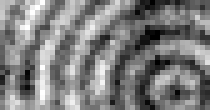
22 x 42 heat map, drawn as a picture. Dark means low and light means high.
The ninth with the highest average is the top left. No row or column stands out. Rings spread out from the bottom right. Neither half mirrors the other.
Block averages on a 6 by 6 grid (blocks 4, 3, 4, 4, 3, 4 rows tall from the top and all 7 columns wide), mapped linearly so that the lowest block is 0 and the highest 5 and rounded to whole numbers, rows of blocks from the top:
5 4 3 3 0 2 / 5 4 5 2 0 2 / 3 4 3 2 1 3 / 2 4 4 2 0 2 / 1 4 4 1 2 2 / 4 5 4 2 1 1
